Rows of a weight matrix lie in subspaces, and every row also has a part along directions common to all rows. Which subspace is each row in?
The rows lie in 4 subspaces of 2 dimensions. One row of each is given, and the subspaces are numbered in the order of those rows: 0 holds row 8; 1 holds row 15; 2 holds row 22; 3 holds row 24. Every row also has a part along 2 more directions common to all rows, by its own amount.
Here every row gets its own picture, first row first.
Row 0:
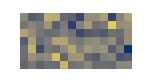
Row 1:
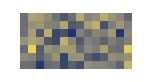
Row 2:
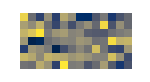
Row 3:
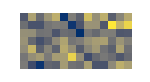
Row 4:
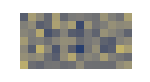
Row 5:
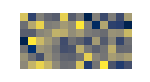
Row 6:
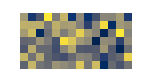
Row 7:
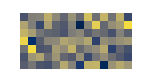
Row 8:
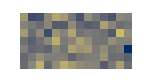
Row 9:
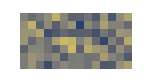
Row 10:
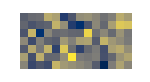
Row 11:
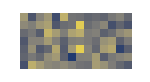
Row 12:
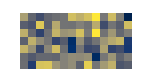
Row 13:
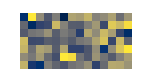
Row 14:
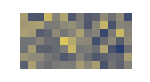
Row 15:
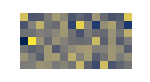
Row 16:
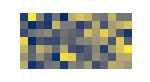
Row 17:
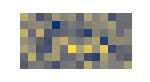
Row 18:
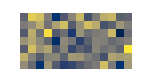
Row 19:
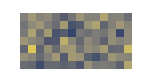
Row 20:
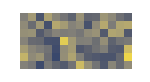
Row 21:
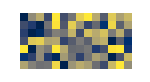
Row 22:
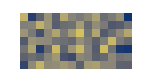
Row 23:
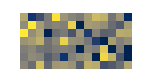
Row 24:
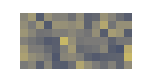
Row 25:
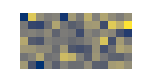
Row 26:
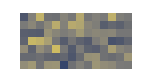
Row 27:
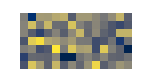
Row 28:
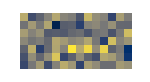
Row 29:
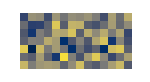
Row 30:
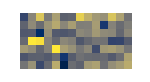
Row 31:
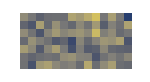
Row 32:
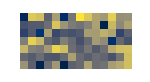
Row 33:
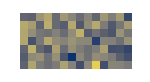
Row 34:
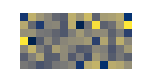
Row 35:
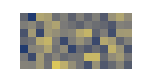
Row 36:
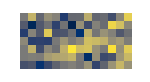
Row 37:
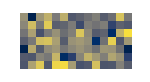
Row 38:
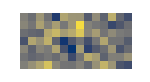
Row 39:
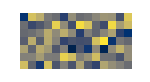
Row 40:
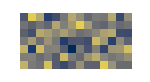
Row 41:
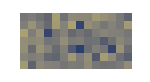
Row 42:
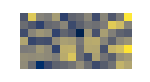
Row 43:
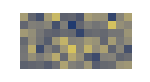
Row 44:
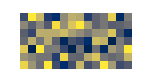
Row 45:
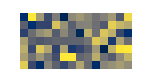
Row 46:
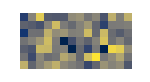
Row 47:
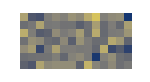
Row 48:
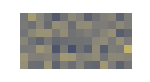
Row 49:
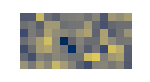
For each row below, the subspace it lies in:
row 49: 3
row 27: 0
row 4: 2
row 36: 2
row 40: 3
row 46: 3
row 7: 1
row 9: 2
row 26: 0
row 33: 1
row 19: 0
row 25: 1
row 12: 2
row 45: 2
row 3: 1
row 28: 3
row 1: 0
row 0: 1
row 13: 1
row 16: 1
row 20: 3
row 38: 2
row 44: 3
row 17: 3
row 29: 0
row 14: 3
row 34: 1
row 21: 0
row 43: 1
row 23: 2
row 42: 2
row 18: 0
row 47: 2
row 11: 2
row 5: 1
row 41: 2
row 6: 3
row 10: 3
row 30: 0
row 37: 3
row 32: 0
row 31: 2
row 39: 1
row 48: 0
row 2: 0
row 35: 3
